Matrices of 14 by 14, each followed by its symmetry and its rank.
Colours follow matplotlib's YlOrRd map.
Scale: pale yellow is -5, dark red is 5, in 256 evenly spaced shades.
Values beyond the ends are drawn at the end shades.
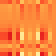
neither, rank one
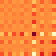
symmetric, rank one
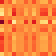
neither, rank one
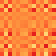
symmetric, rank one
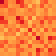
symmetric, rank three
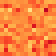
neither, rank three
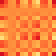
symmetric, rank one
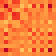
symmetric, rank three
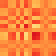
symmetric, rank one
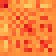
symmetric, rank three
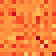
symmetric, rank three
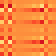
neither, rank one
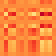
neither, rank one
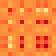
symmetric, rank one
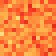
neither, full rank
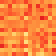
neither, rank three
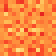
neither, rank three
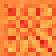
symmetric, rank three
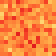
neither, full rank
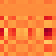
neither, rank one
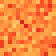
neither, full rank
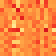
neither, rank three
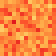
neither, full rank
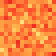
neither, full rank
